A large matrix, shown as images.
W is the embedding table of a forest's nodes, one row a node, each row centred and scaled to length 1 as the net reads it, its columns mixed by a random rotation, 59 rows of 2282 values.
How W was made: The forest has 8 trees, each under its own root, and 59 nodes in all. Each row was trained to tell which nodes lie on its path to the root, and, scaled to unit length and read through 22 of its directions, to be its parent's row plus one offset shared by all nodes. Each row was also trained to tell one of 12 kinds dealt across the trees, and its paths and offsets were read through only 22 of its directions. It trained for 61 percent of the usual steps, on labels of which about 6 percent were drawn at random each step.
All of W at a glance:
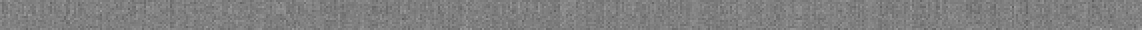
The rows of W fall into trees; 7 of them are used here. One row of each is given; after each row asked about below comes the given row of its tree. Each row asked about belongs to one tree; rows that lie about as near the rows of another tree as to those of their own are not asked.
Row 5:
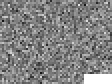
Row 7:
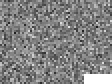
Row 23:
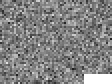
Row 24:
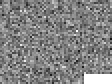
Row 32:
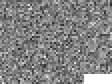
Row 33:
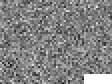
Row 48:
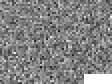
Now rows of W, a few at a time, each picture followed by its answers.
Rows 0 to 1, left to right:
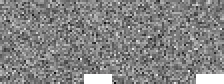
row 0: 7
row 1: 48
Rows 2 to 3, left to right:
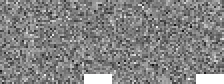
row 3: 32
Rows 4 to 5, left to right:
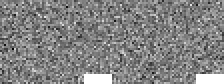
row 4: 7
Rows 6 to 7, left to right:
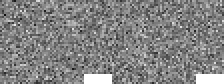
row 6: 23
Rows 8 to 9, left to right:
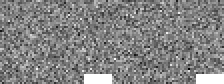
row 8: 23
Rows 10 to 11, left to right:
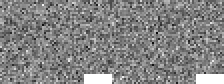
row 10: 32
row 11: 32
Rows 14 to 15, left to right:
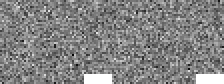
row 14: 48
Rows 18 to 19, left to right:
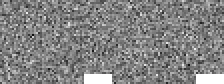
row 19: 48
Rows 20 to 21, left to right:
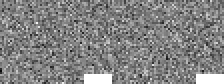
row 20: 48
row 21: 7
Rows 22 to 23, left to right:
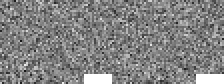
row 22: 23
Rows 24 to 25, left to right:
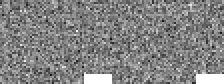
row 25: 23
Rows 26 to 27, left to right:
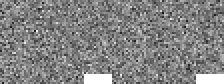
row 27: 48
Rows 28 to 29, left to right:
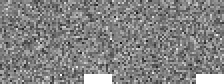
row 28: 32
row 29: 48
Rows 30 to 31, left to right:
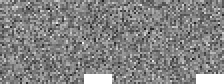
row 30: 48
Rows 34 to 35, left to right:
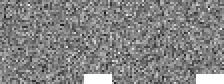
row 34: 32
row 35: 48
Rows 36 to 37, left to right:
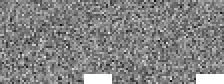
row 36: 32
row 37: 24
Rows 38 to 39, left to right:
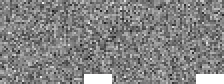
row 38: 5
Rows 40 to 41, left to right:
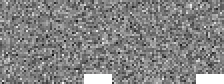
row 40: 48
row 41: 33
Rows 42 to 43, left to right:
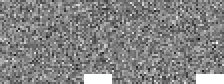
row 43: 7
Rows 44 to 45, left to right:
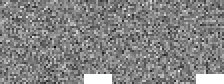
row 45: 23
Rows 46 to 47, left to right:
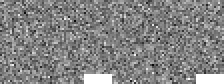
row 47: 32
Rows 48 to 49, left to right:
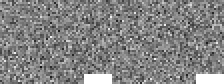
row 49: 7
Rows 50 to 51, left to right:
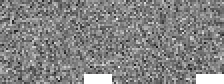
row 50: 24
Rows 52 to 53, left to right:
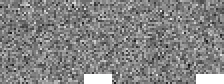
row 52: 32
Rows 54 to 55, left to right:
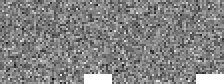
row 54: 32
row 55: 33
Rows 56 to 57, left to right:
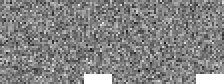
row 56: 24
